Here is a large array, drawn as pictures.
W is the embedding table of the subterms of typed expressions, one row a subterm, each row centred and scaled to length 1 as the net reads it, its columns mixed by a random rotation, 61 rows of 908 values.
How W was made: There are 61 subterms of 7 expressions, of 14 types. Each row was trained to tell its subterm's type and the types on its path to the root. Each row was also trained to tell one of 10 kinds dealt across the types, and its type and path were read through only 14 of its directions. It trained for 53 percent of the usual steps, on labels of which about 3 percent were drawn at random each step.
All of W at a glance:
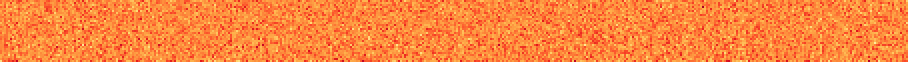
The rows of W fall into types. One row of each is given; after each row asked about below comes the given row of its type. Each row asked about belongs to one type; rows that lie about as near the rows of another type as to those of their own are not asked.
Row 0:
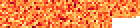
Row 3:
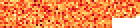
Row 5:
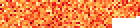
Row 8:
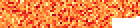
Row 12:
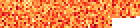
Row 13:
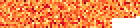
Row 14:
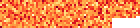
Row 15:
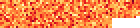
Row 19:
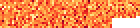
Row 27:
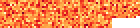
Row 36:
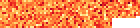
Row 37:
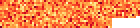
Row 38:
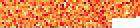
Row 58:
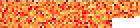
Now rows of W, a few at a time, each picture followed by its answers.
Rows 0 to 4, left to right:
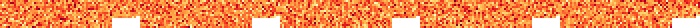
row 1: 58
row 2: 37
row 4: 36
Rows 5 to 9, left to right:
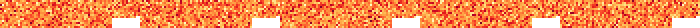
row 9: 3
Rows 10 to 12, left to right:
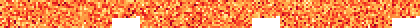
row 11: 5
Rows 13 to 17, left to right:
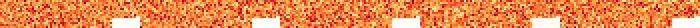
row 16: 27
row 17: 58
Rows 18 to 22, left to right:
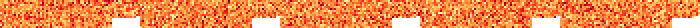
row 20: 19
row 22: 58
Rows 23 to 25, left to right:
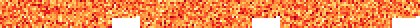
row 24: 15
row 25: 36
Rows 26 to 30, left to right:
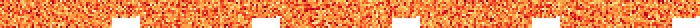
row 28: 0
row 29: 0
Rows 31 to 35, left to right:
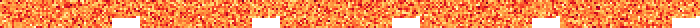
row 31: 14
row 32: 19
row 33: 3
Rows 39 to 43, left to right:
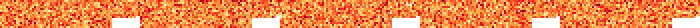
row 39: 37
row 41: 19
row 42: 38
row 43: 3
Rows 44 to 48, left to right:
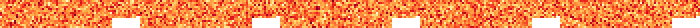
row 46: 0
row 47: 38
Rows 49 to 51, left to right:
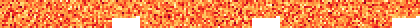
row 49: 27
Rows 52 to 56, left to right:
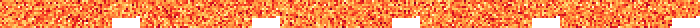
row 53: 0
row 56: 5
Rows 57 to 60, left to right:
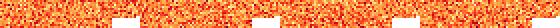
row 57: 36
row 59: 19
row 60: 27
